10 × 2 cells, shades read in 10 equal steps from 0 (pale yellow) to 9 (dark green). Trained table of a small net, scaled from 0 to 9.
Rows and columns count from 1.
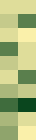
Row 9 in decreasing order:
3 1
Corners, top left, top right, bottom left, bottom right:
1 1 4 0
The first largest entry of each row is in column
1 2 1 1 1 2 1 2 1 1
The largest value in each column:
7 9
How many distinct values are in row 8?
2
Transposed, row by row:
1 2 1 6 2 1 3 7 3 4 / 1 6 0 1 1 6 2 9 1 0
